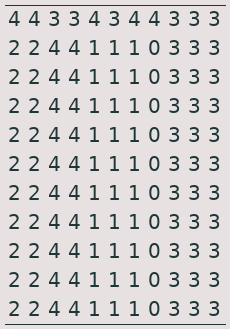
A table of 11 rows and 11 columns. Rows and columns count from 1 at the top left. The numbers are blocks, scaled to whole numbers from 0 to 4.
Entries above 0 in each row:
11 10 10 10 10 10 10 10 10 10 10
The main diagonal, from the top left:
4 2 4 4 1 1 1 0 3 3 3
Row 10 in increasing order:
0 1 1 1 2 2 3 3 3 4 4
